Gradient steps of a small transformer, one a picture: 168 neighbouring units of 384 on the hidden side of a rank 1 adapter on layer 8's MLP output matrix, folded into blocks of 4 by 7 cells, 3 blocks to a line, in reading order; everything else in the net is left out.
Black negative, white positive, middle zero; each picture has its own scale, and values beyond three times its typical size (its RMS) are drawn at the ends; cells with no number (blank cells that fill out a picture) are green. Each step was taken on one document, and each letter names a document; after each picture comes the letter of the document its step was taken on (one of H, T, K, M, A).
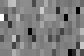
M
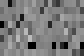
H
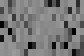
H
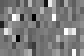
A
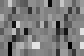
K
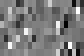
K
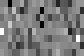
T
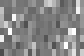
H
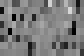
A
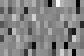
H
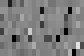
M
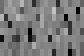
M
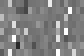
K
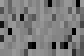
H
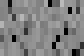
A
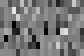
K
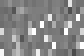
T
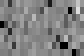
A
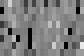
A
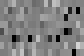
M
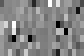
K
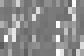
K
